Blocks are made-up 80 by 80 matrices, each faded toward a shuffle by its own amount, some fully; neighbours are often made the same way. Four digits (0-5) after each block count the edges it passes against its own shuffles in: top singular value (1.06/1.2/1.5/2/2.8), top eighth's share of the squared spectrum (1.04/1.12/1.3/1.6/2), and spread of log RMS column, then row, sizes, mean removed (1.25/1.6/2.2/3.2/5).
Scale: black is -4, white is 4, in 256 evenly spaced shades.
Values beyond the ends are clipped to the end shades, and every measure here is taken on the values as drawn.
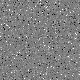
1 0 0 0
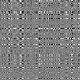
5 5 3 4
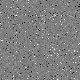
2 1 0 0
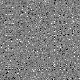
4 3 1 1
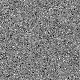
0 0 0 0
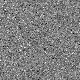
0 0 0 0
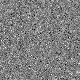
0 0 0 0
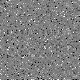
3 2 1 1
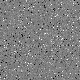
2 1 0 0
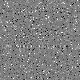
3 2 0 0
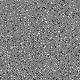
2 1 0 0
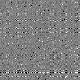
5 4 2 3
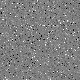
2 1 0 0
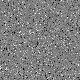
0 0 0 0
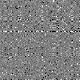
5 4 2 2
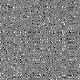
4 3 1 2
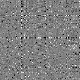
4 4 2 2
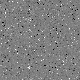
2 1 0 0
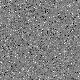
2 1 0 0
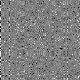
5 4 2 1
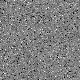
2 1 0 0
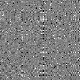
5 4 2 2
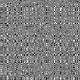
5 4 3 3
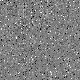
3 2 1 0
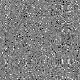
4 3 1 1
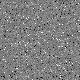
1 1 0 0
